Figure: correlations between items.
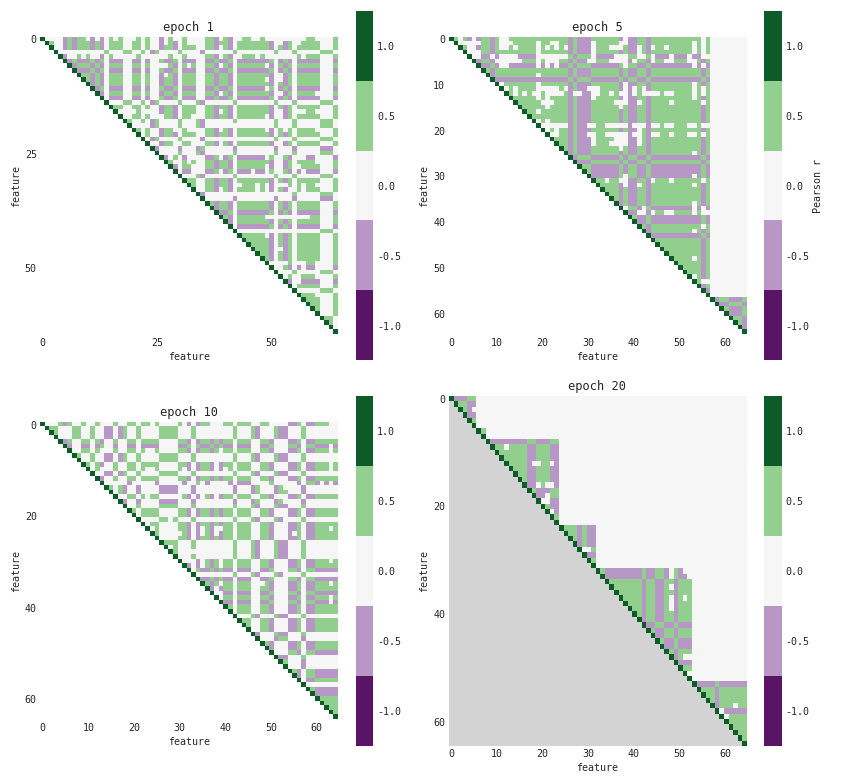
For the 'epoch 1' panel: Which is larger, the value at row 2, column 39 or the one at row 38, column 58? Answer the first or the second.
the first
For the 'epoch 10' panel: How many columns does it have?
65
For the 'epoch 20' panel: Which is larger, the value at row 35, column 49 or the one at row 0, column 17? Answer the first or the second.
the second
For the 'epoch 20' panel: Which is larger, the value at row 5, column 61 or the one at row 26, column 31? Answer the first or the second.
the first
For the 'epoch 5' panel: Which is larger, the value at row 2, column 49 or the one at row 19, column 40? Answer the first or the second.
the first
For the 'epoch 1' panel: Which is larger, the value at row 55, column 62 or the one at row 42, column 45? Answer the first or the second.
the first
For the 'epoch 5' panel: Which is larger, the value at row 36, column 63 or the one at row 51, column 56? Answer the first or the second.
the second
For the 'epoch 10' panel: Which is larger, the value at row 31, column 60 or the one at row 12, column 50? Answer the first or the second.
the first
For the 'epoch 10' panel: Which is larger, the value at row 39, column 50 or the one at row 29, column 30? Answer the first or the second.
the first
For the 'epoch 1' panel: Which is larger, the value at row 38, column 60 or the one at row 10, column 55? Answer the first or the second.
the second
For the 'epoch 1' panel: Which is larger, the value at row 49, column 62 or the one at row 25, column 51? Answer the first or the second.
the second
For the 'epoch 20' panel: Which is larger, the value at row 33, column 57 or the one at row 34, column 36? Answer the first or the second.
the second
